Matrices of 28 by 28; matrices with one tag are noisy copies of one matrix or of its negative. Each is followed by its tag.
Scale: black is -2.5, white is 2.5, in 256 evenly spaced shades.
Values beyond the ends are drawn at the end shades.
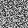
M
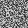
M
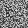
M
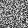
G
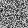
G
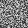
G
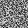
M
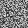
M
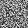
M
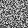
G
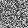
G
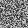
G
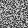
G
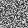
G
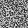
M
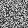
M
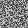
M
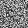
M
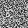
M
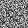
M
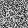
M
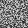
G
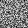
G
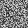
M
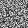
M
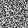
M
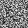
M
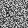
M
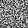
G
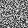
G
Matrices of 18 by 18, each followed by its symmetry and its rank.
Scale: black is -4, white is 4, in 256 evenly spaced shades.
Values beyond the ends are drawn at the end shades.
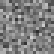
antisymmetric, full rank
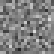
antisymmetric, full rank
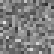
neither, full rank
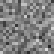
antisymmetric, full rank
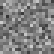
neither, full rank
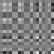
symmetric, rank one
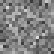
symmetric, full rank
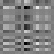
neither, rank one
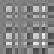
symmetric, rank one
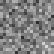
symmetric, full rank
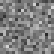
neither, full rank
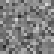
antisymmetric, full rank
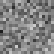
neither, full rank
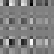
neither, rank one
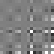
symmetric, rank one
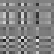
neither, rank one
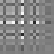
symmetric, rank one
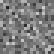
symmetric, full rank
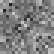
symmetric, full rank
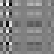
neither, rank one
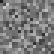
symmetric, full rank
